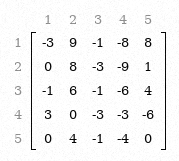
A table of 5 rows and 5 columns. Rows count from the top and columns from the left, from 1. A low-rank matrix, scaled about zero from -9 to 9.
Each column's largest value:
3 9 -1 -3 8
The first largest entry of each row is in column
2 2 2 1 2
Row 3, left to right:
-1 6 -1 -6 4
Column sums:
-1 27 -9 -30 7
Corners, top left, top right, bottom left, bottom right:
-3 8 0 0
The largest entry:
9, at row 1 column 2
